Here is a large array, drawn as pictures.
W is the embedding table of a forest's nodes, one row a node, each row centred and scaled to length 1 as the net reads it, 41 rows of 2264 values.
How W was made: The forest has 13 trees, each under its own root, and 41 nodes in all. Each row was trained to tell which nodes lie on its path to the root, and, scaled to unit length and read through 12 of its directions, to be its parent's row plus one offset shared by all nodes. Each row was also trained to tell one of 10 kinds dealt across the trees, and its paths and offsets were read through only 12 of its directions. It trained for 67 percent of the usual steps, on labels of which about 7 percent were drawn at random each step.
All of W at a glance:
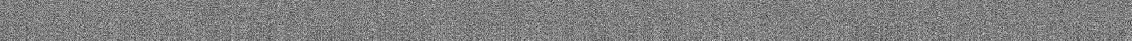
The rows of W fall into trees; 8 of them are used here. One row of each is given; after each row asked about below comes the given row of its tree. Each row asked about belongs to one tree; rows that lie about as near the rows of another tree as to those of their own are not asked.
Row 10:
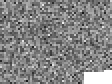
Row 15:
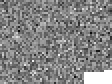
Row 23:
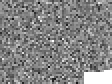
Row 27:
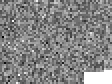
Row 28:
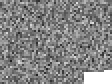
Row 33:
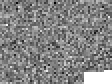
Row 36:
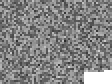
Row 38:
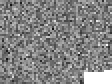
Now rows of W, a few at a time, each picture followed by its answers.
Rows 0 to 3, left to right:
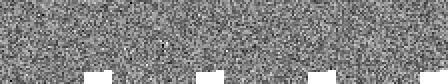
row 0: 38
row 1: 23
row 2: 10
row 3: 36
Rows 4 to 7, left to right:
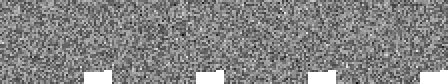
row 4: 38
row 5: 23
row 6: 28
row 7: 15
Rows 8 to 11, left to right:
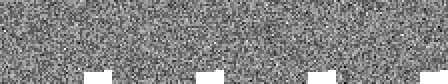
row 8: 10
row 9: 15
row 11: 33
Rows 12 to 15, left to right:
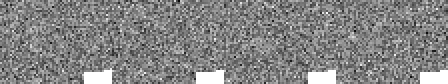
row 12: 15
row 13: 23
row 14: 36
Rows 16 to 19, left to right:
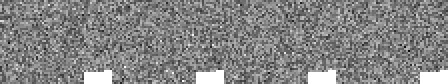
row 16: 27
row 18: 36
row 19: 15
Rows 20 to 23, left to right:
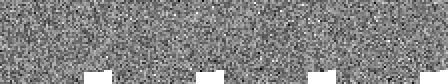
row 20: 28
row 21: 33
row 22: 23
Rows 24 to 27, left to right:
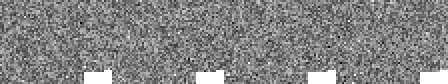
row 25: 36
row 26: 38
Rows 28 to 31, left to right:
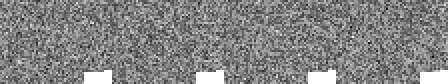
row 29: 23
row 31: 27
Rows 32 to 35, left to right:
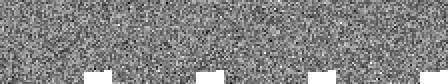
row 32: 38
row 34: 28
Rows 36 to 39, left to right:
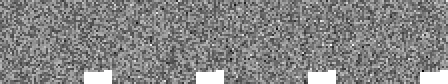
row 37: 38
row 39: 27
